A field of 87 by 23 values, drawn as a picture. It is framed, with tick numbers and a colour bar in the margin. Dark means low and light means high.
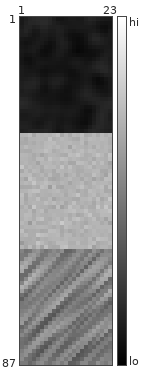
The table splits into 3 rows of 1 panel. Panel 1,1: very low, blotchy, faint in contrast. Panel 2,1: high, fine-grained, faint in contrast. Panel 3,1: middling, slanting up to the right.
